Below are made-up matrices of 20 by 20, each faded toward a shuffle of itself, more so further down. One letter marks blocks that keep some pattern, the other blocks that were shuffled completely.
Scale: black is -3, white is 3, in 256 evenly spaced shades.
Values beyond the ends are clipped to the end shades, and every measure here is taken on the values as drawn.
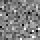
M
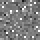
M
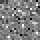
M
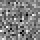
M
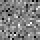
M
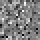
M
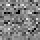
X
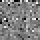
X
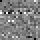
X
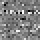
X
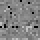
X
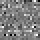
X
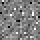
M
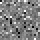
M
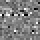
X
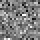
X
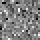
M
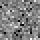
M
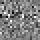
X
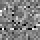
X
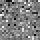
M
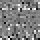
X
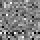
X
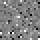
M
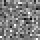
M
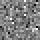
M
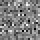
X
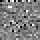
X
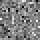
M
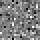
M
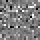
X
